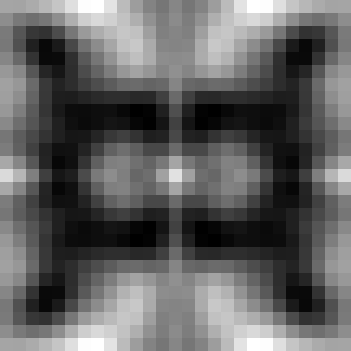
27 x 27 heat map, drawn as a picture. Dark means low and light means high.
Mirror symmetry: left to right and top to bottom. Seam: none. Slope: none.
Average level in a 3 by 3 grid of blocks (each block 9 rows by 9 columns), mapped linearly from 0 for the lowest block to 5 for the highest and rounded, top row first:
3 5 3 / 0 1 0 / 3 5 3
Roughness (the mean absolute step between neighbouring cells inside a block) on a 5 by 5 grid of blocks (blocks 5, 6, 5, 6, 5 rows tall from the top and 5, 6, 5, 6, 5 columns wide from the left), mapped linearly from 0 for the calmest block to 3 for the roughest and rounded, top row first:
2 2 0 2 2 / 1 1 2 1 1 / 3 1 3 1 3 / 1 1 2 1 1 / 2 2 0 2 2
